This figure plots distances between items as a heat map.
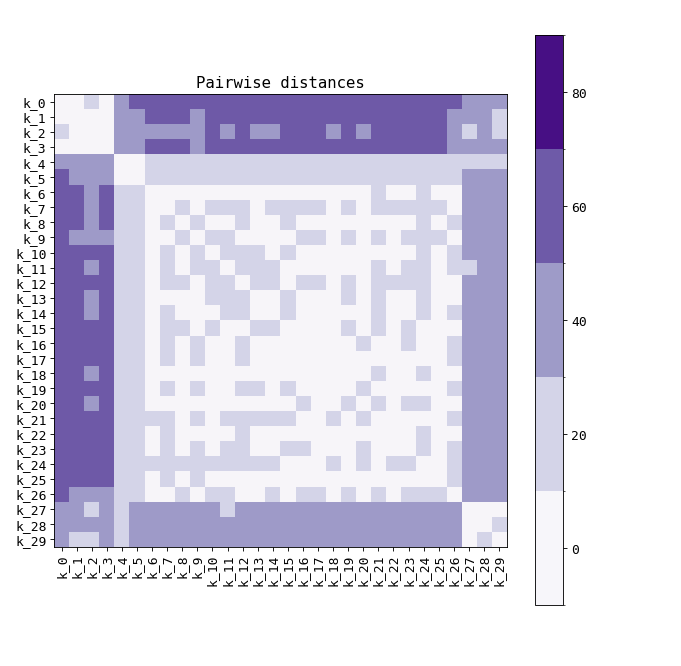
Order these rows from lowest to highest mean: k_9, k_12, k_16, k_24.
k_16, k_9, k_12, k_24
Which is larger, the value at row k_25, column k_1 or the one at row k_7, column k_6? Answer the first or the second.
the first
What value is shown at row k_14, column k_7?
20
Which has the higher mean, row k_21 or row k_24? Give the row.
k_24
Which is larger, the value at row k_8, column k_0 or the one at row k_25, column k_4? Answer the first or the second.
the first
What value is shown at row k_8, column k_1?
60
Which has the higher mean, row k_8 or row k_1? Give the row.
k_1
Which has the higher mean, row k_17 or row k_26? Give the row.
k_26
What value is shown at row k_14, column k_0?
60
